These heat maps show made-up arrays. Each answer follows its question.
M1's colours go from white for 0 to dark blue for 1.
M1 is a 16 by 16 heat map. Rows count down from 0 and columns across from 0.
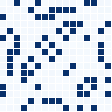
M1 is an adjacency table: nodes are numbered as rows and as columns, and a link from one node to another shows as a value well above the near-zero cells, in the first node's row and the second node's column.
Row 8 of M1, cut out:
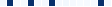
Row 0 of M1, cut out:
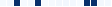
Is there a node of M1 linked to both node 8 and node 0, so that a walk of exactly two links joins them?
no
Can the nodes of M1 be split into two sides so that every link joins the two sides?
no
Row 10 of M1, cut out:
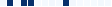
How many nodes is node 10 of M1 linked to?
4
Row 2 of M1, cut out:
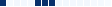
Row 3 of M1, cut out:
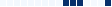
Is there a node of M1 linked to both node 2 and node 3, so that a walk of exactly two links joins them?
no
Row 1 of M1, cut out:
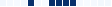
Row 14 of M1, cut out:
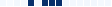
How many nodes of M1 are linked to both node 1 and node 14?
3
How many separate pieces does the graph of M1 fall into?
1
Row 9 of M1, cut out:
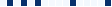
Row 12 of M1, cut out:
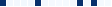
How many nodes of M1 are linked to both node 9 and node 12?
1
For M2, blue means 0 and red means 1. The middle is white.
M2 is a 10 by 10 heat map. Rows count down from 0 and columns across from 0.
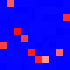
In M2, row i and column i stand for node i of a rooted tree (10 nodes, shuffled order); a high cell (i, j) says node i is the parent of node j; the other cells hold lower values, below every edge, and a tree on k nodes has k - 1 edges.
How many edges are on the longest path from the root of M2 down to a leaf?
4
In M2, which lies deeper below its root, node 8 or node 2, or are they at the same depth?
node 2
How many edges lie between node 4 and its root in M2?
1
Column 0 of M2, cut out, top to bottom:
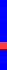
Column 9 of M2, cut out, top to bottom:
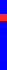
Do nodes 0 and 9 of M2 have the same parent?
no
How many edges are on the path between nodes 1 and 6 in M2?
2
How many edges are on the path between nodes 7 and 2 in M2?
2
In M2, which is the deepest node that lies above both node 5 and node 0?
8
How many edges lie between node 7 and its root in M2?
0
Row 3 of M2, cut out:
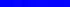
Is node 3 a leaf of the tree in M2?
yes
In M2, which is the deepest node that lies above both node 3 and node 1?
8
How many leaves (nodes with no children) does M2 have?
3
